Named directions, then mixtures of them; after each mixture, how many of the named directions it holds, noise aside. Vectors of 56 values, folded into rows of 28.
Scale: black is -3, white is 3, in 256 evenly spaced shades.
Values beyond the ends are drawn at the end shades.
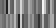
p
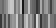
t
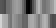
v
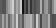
two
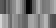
one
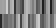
three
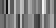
one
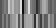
two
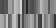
three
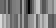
three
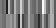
one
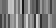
one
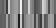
two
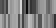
three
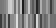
one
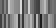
two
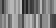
two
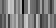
one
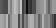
three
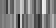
one
